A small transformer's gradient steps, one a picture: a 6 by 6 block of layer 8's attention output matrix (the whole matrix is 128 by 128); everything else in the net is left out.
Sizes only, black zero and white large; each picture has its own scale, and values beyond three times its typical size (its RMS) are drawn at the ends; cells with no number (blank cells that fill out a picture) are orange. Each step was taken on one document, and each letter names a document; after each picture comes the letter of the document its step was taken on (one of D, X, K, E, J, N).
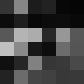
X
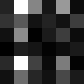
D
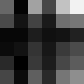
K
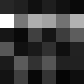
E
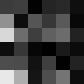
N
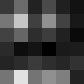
K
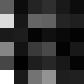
N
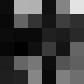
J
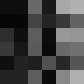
K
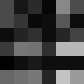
K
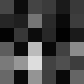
J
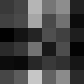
D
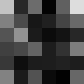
D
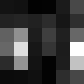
E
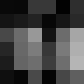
E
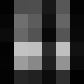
X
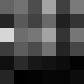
E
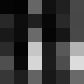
K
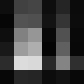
X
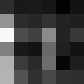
N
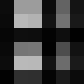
X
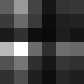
X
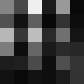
D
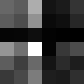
J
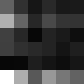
N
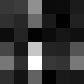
J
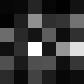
E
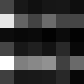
N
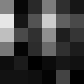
N
